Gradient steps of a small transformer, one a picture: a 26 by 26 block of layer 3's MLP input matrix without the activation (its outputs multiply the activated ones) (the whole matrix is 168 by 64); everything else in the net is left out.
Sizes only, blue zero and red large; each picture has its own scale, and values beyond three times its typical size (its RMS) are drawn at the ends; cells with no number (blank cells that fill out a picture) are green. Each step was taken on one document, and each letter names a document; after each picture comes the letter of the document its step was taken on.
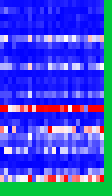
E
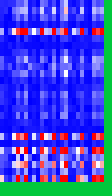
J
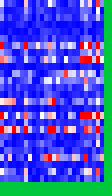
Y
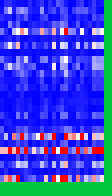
J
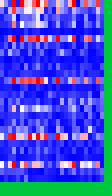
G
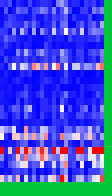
J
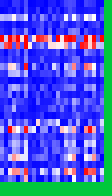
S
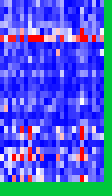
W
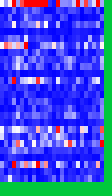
G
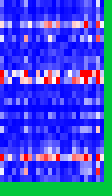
Y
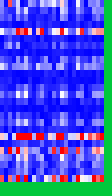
J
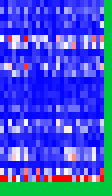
S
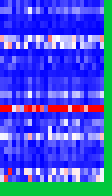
E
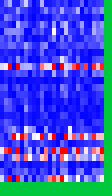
J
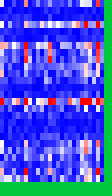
Y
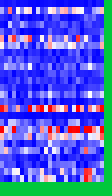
E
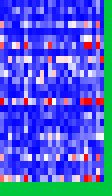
Y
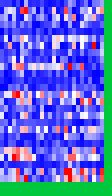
S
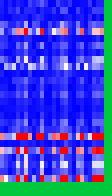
J
